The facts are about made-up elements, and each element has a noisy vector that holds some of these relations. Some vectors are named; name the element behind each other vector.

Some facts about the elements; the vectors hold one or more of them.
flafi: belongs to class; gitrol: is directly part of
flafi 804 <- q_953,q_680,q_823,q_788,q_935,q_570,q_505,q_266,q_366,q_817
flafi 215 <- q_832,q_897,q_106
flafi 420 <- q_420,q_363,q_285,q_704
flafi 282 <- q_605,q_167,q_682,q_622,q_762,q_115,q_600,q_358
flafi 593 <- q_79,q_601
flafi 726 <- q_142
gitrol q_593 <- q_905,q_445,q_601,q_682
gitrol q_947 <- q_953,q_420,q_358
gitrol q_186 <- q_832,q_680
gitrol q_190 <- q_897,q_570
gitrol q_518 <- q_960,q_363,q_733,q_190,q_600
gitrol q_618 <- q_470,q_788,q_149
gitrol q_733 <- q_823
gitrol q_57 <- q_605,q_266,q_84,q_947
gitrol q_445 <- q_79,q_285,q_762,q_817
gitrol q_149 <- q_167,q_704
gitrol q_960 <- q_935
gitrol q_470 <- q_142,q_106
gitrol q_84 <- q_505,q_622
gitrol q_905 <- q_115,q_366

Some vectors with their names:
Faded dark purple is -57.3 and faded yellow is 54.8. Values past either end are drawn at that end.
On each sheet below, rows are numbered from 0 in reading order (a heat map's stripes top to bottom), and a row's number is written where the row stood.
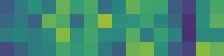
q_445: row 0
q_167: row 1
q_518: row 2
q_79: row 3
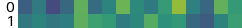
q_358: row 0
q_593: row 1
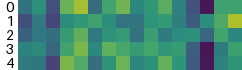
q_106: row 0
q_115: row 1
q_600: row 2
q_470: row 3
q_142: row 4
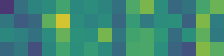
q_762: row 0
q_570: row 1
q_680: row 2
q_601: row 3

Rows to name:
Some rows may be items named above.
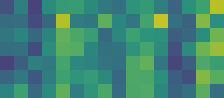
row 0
q_115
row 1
q_953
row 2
q_905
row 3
q_366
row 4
q_285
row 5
q_601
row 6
q_832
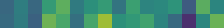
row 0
q_600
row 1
q_167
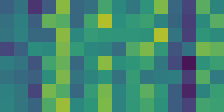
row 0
q_420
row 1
q_167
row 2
q_947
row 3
q_817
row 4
q_704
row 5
q_363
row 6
q_142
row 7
q_788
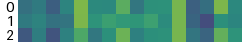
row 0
q_266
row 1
q_57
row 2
q_605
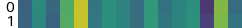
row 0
q_897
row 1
q_897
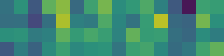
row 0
q_106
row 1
q_953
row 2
q_186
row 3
q_682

